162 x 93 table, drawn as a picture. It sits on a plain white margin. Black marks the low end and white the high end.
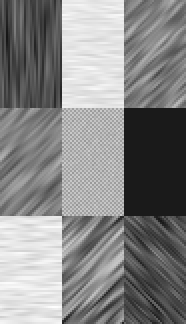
It is made of 3 by 3 panels. Panel 1,1: low, streaked downward. Panel 1,2: very high, streaked across, faint in contrast. Panel 1,3: middling, slanting up to the right. Panel 2,1: middling, slanting up to the right. Panel 2,2: high, checkered. Panel 2,3: very low, flat. Panel 3,1: very high, streaked across, faint in contrast. Panel 3,2: middling, slanting up to the right, strong in contrast. Panel 3,3: low, slanting down to the right.
